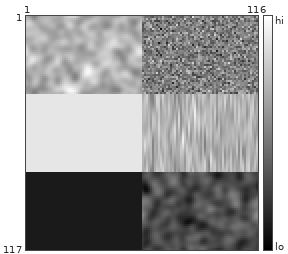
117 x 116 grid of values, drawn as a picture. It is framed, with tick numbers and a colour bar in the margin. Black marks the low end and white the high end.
It is made of 3 by 2 panels. Panel 1,1: high, blotchy. Panel 1,2: middling, fine-grained, strong in contrast. Panel 2,1: very high, flat. Panel 2,2: high, streaked downward. Panel 3,1: very low, flat. Panel 3,2: low, blotchy.
